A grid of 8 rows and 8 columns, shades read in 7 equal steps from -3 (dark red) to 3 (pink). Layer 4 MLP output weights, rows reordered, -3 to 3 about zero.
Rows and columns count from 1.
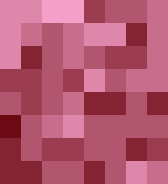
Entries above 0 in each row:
5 6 3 3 1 2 0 2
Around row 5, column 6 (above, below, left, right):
0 0 -2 0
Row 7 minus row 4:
-1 1 -1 0 -2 0 -3 -2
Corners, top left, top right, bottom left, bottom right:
2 1 -2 1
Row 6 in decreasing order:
2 1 0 0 0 0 0 -3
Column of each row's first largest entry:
3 1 1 5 4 4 2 7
